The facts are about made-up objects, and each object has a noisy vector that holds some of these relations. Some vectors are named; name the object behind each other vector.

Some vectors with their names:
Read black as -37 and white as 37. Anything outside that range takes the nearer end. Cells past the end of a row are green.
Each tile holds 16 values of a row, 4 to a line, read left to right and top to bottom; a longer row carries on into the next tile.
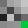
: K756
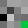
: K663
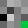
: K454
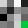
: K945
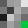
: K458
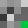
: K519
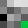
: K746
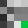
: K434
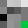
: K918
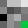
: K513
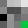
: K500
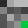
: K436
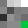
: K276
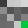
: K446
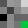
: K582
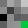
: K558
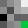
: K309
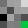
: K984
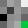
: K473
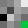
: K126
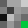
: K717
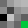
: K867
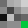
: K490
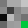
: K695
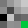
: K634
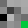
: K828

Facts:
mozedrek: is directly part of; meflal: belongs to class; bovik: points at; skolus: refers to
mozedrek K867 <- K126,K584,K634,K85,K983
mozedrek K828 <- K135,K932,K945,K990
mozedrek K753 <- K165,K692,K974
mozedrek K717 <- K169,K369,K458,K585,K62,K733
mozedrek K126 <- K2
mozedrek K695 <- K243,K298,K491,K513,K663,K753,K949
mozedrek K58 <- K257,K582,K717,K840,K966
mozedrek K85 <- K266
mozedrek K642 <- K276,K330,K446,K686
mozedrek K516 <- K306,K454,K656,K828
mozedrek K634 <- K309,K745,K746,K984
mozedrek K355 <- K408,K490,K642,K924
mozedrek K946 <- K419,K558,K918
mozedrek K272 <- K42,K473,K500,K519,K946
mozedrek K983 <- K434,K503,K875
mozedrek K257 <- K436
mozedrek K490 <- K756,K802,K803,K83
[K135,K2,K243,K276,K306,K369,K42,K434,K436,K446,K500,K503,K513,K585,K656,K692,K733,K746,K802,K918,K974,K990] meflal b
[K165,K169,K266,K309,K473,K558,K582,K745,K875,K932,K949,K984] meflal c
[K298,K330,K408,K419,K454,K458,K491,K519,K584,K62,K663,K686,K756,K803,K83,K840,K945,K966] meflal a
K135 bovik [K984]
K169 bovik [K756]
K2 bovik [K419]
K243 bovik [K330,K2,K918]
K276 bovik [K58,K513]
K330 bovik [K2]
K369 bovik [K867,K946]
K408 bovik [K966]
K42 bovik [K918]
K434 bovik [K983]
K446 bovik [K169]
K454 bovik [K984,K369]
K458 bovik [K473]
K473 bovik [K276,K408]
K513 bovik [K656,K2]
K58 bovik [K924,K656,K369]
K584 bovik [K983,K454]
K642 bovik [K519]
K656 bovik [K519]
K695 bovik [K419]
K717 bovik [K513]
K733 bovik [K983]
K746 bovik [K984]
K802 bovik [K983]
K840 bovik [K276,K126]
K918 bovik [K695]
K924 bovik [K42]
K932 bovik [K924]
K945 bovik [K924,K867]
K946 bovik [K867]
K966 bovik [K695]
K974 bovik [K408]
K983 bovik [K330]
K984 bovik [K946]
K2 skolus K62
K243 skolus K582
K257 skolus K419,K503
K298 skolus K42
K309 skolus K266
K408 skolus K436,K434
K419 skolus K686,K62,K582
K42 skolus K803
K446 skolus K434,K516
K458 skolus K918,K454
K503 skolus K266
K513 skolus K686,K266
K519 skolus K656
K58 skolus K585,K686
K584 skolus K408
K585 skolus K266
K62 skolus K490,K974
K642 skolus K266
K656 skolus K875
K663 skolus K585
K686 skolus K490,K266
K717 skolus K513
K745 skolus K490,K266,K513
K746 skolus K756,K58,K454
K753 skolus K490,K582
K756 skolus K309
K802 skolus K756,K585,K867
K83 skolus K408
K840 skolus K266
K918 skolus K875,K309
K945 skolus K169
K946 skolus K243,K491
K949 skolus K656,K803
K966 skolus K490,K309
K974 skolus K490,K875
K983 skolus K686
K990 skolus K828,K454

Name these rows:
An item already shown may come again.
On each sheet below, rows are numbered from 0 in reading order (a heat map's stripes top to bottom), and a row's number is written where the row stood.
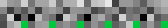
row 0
K298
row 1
K695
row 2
K642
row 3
K513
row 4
K516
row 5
K62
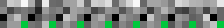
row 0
K974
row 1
K169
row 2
K840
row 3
K243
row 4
K503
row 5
K491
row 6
K135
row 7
K803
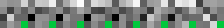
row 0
K519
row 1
K918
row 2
K503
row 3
K135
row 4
K585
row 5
K458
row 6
K802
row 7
K83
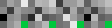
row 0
K473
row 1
K330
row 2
K408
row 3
K257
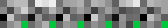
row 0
K983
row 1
K802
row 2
K272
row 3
K454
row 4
K369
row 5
K946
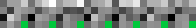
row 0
K840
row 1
K2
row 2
K656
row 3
K58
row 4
K733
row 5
K924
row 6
K932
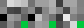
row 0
K135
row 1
K419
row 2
K584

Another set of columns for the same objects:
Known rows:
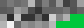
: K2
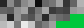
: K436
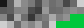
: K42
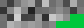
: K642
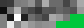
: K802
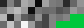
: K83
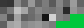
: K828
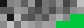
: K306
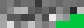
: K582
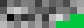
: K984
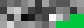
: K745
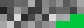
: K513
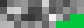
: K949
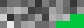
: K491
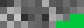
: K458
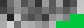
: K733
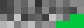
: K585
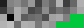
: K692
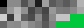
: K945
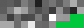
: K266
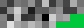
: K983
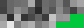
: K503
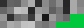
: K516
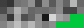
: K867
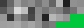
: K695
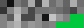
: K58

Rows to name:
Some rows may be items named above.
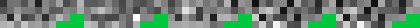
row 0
K369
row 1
K875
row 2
K695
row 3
K584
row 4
K584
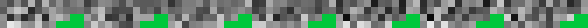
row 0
K946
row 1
K966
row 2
K656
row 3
K918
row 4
K434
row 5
K446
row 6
K330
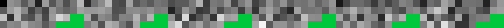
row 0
K945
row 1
K803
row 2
K513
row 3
K974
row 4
K454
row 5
K408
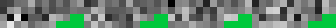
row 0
K746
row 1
K458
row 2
K945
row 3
K516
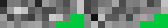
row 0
K932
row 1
K276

